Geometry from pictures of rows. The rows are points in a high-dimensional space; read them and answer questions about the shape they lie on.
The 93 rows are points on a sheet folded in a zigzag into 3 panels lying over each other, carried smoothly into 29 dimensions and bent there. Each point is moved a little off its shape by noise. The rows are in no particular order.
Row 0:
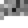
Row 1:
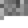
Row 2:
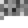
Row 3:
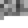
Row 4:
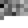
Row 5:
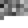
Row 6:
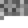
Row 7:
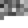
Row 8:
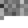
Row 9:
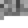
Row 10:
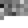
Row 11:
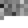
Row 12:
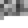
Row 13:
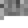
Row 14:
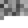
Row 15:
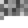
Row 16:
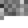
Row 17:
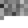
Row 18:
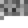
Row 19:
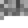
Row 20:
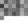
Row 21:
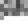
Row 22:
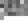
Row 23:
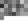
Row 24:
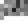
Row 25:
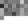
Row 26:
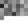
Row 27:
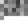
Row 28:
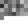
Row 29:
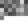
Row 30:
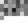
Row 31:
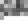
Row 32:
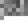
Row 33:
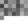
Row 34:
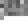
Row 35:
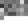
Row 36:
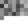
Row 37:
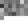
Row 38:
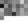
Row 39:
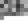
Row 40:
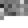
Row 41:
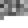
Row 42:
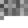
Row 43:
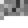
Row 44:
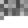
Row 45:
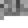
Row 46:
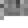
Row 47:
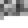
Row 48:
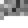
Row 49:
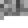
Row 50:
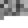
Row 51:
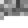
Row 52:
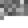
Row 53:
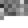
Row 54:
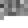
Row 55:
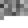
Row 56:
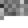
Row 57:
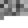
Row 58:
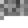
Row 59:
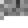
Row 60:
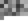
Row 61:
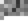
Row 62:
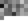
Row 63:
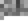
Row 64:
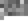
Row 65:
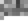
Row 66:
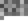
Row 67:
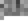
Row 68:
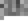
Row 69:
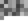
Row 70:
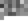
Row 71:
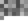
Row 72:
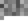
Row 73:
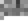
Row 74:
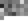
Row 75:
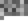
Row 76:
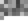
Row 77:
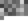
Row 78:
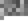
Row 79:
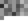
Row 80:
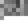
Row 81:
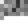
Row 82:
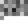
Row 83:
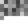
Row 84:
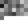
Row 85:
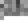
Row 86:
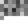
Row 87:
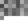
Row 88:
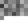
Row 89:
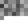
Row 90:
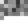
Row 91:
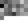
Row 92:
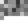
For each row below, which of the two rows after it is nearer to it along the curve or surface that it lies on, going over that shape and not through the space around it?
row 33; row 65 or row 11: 11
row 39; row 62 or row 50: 50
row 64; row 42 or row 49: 49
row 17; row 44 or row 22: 44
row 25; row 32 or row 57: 57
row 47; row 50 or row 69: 50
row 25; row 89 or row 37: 89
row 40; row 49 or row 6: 6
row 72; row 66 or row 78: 66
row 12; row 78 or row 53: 78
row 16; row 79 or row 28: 79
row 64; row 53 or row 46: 46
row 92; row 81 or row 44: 81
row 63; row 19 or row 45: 45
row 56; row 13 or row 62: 62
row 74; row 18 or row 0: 18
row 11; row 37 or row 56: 56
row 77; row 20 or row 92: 20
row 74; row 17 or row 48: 17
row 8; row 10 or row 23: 10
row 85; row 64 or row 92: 64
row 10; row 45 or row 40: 40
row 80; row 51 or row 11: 51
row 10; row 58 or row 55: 55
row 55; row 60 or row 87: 60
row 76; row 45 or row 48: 48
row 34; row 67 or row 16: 67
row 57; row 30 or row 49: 49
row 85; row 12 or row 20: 12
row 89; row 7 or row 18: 18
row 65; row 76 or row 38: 76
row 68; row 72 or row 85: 85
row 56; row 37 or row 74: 74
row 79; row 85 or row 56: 56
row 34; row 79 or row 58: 58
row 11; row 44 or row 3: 44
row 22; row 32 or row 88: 32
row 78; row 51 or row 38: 51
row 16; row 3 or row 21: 21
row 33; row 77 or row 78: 77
